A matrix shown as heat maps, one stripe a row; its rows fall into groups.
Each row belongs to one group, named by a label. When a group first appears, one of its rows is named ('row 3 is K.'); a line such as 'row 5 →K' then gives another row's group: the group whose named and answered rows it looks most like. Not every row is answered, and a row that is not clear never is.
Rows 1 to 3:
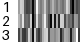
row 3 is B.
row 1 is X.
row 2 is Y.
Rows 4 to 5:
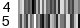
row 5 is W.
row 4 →Y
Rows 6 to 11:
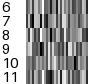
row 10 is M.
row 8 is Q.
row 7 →B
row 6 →W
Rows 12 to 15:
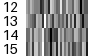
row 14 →W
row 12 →X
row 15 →W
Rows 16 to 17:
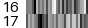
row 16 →M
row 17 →X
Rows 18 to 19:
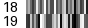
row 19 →Q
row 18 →M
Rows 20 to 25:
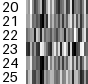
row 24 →Y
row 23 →Q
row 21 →Y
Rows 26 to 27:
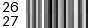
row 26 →W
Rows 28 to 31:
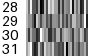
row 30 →Q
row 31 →Y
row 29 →M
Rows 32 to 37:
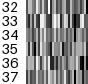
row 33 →Q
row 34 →M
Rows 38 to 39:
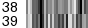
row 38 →X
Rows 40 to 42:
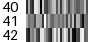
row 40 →B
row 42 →Q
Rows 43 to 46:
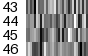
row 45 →Y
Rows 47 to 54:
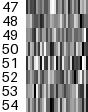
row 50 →Q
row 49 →M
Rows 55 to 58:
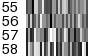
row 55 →B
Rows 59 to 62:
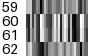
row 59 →X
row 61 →Q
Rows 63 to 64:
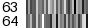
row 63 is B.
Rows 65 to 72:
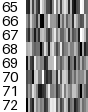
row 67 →Q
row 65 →Q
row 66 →Y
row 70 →B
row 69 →B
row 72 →B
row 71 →X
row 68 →X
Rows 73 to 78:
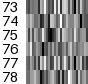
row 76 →Y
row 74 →X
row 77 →Q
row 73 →Q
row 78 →Y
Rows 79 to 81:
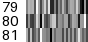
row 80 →B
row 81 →M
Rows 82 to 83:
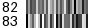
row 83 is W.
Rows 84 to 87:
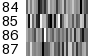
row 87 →Y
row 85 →Q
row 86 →M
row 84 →X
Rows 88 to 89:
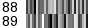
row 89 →W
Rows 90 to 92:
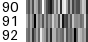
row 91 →M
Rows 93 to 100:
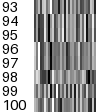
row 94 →B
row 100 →M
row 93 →W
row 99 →M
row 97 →Y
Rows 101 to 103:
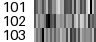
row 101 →Y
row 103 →M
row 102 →X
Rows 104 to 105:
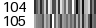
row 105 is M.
